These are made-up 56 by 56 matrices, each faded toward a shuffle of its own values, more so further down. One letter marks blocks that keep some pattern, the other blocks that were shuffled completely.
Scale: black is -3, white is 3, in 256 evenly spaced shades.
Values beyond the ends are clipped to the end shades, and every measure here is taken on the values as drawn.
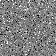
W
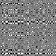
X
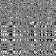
X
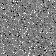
W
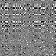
X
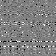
X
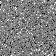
W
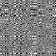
X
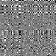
X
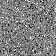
W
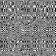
X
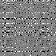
X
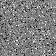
W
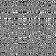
X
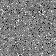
W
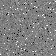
W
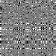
X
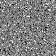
W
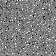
W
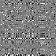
X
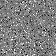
W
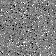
W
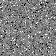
W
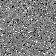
W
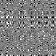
X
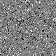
W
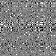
X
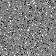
W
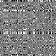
X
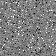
W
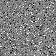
W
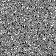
W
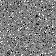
W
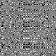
X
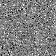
W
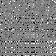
X
